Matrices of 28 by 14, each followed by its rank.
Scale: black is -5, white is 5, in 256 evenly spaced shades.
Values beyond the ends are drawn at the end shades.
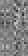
three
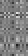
two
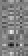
two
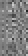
three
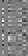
two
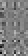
three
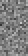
full rank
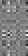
two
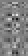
two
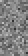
full rank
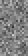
full rank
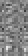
three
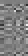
two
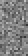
full rank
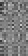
three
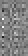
three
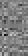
three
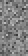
full rank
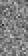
full rank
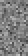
full rank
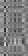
two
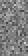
full rank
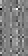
two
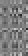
two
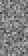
full rank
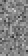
full rank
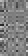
two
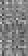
three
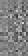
three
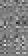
three
